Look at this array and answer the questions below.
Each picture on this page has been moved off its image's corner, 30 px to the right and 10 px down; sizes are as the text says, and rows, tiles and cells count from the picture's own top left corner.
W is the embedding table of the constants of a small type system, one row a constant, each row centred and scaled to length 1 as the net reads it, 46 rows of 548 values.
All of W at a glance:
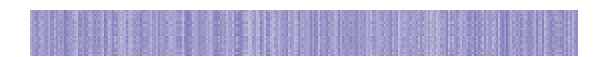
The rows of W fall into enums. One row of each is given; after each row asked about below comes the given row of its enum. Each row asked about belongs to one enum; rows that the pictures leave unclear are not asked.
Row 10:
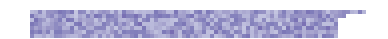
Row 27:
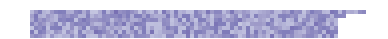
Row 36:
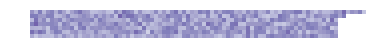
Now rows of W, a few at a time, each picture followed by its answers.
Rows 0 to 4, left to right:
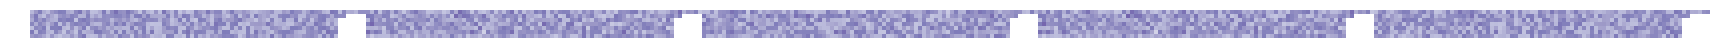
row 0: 27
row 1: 36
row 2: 10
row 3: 36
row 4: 27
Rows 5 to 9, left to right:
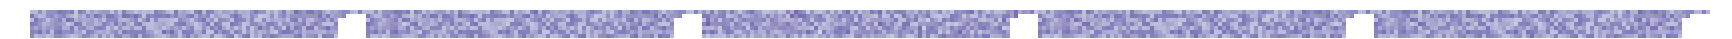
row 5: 10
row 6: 10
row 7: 36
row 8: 10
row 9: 10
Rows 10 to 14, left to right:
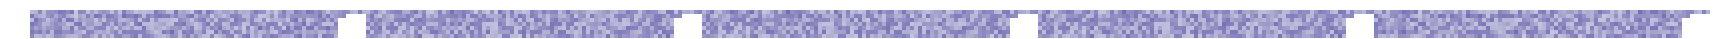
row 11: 27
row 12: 27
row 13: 27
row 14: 10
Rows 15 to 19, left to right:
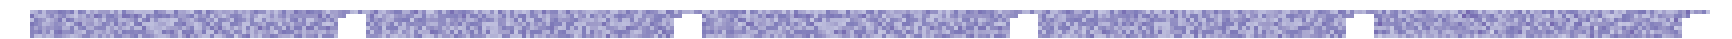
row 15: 10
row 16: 27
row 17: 10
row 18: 27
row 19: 36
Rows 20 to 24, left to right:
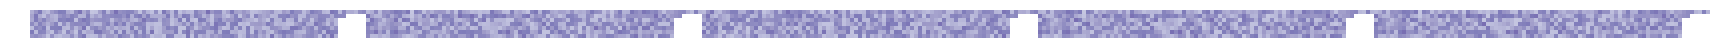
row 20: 27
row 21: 10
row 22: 27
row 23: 10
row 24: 10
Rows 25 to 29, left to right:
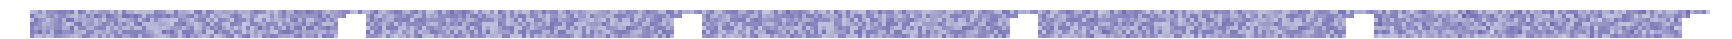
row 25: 10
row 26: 27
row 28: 27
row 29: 36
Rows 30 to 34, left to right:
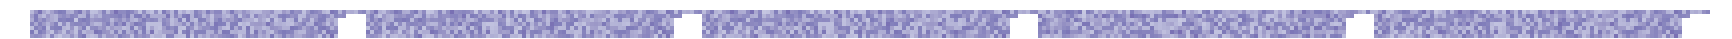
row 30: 27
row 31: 27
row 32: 27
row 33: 10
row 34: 27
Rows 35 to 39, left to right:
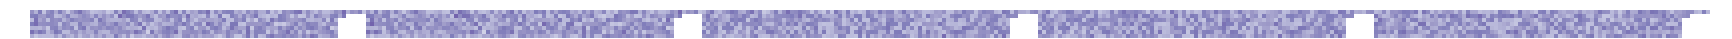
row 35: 36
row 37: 27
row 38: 27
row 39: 10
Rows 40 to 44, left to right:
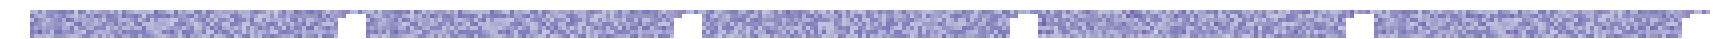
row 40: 10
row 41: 10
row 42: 27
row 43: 36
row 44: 10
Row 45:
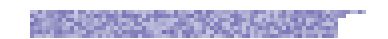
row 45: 10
